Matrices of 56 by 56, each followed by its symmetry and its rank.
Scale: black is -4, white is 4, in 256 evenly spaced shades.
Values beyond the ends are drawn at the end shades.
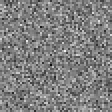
antisymmetric, full rank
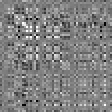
symmetric, rank three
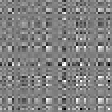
symmetric, rank two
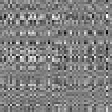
neither, rank three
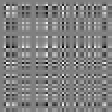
symmetric, rank one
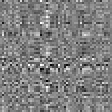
neither, rank five
